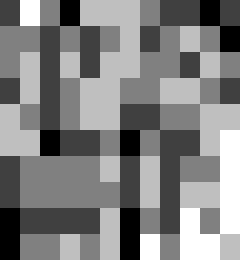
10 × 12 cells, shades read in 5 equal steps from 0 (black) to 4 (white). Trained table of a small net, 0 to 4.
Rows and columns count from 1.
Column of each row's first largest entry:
2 7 2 2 1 12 12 12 10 8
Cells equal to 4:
9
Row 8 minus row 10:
1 0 0 -1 0 -1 1 -1 -1 -1 -1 1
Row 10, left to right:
0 2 2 3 2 3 0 4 2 4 4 3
